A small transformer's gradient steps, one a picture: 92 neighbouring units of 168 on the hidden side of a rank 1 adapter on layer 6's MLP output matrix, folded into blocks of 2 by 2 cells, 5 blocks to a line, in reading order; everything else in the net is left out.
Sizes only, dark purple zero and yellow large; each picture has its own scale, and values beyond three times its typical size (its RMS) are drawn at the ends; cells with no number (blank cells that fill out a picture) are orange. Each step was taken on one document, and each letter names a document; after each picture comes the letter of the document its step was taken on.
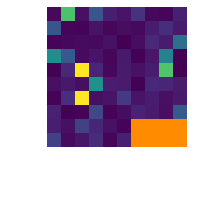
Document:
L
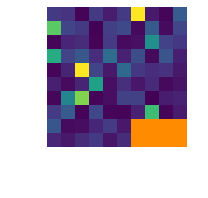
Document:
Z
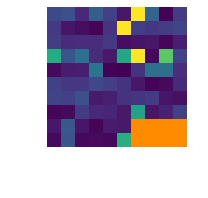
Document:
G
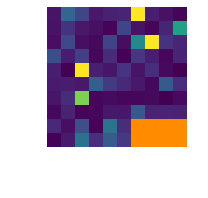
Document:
Z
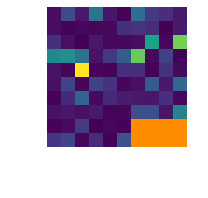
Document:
L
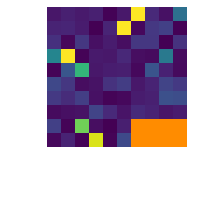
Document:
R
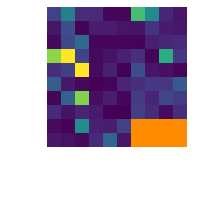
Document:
R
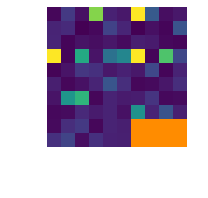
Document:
G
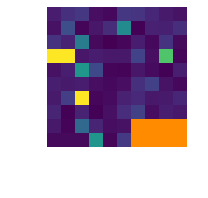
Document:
R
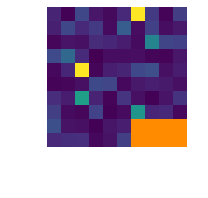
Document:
Z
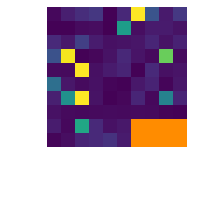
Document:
R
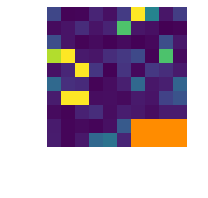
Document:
R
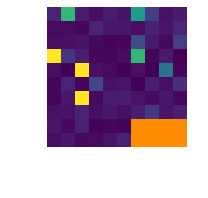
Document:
L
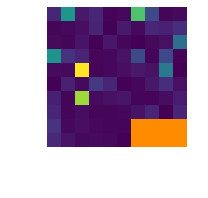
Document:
L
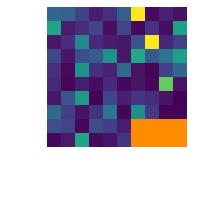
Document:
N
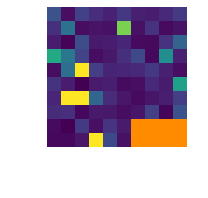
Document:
R
